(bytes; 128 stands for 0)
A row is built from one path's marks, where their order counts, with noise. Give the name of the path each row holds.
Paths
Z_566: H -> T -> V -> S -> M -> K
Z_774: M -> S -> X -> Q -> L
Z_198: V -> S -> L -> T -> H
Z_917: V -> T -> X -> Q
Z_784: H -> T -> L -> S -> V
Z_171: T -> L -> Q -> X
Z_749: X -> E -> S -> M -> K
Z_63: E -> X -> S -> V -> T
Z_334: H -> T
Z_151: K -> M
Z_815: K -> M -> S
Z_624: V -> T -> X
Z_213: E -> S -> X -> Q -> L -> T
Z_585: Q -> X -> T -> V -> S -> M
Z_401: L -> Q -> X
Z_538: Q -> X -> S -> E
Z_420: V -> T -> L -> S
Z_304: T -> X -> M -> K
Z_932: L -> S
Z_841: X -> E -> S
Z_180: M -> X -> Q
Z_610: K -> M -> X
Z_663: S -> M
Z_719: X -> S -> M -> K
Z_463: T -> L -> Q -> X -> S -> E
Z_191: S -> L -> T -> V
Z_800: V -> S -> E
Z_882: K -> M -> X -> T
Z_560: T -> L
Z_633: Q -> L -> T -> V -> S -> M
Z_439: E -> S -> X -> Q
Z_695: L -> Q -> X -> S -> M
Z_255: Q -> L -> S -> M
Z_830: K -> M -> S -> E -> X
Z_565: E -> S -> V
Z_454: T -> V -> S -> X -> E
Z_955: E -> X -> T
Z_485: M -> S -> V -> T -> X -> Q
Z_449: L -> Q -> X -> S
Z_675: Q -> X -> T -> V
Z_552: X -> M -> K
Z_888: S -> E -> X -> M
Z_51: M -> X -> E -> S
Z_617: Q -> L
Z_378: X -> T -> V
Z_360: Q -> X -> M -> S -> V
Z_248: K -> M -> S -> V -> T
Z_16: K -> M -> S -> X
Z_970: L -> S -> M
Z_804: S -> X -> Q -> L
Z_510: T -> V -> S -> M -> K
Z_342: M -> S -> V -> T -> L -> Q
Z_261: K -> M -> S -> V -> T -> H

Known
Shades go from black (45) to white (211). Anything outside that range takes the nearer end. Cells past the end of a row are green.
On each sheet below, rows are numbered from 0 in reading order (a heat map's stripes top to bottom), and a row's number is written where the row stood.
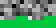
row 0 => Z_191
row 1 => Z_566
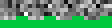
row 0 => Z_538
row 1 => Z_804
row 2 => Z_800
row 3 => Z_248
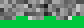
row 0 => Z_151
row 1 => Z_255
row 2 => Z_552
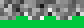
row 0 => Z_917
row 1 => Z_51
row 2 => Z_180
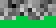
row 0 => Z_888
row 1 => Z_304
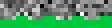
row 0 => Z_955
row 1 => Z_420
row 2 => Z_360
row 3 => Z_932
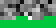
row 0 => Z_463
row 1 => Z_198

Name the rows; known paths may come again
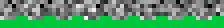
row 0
Z_800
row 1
Z_420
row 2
Z_16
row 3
Z_342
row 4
Z_624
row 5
Z_970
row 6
Z_565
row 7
Z_888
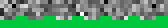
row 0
Z_248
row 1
Z_560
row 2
Z_360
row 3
Z_784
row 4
Z_552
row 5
Z_663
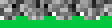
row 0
Z_485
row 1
Z_538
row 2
Z_585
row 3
Z_749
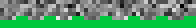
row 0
Z_610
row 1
Z_830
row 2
Z_774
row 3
Z_151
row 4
Z_841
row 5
Z_815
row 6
Z_510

